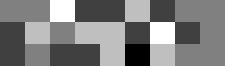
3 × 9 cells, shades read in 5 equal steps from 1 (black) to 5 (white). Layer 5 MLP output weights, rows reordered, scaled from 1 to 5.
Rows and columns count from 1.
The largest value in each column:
3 4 5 4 4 4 5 3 3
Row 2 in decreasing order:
5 4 4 4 3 3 2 2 2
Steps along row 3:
up down same up down up down same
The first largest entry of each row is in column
3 7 5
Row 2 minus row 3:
0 1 1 2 0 1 1 -1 0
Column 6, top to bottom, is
4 2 1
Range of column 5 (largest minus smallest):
2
